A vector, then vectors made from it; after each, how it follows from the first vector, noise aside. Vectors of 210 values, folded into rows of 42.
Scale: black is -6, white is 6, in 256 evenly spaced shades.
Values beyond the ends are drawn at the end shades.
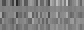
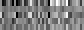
scaled up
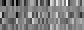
scaled up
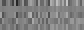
copied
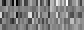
scaled up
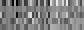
scaled up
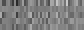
copied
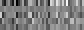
scaled up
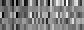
scaled up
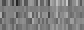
copied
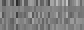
copied
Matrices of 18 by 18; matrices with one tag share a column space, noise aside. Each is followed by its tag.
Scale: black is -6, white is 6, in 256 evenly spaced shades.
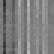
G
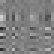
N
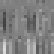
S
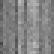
G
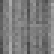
G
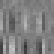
S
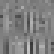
S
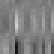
S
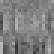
S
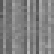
G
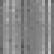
G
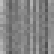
G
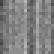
G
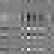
N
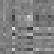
N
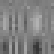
S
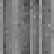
G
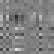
N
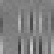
S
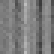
G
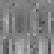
S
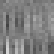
S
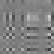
N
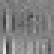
S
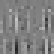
S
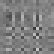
N
